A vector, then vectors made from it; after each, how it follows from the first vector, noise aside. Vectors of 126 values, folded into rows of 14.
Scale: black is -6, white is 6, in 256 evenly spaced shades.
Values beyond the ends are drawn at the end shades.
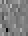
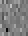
copied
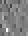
negated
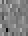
copied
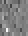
negated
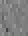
shrunk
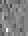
negated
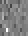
negated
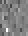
negated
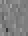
shrunk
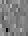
copied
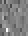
negated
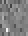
negated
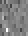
negated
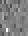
negated
